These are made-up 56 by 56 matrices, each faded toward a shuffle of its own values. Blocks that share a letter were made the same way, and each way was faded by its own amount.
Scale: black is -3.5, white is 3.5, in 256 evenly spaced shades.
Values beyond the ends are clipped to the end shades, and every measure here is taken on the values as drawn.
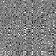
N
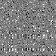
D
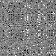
D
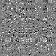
D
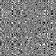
N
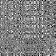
N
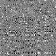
D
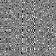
N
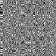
N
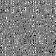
D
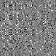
D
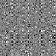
N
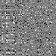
D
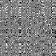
N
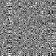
N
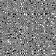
D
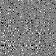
D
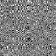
N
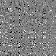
D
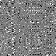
D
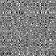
N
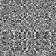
N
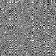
N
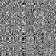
N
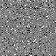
D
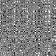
N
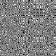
N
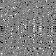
D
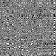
N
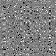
D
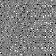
D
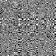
N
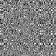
N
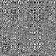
N
